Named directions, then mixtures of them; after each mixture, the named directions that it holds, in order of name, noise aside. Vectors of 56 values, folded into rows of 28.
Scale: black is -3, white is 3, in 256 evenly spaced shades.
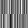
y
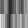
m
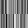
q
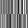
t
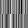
y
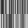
m, q, y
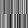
q, t, y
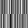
y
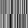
t, y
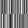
y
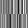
t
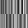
q, t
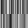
m, q, y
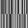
q, t, y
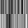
m, q, t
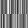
q, y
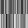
m, q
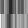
m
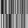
m, q, y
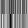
m, y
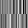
t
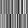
t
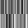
m, q, t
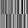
q, t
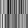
m, q, y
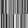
q
